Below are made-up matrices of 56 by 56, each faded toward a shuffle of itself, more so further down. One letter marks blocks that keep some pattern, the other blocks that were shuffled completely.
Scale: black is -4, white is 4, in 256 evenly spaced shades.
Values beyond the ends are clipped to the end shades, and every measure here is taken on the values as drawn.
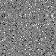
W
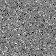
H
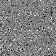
W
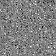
W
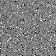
W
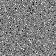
H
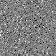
W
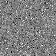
H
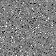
W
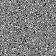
W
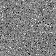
H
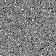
H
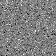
H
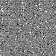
W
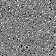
W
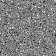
W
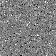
H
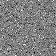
H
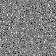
W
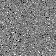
W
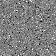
W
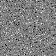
W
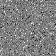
W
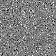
W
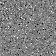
H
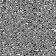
W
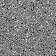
H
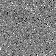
H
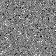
H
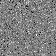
H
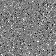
W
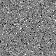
H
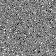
H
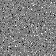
W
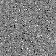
H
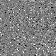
W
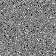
W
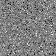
H
